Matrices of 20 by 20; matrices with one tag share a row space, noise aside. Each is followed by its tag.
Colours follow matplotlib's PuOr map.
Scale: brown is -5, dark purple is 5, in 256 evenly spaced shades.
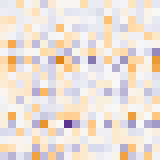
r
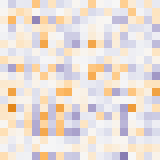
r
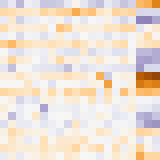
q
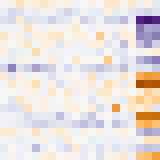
q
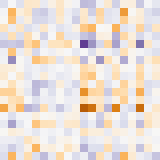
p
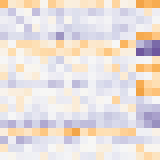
q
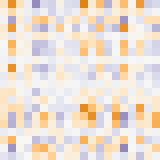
p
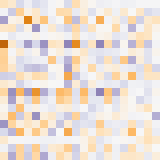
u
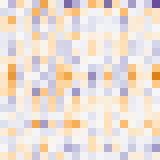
r
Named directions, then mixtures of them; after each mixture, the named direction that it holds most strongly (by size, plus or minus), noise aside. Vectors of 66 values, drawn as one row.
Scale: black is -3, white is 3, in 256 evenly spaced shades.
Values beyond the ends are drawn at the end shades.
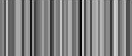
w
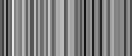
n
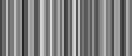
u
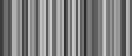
u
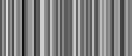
u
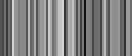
n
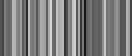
u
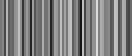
w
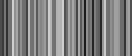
n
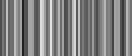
u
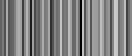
w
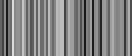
n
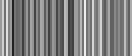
n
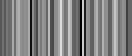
w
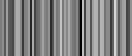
w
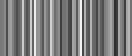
w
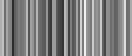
n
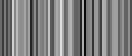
n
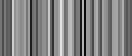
n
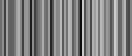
w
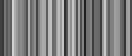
n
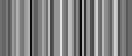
w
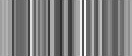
n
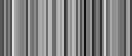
n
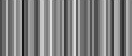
u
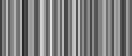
u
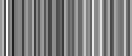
n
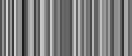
u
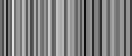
n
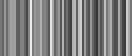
w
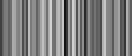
u
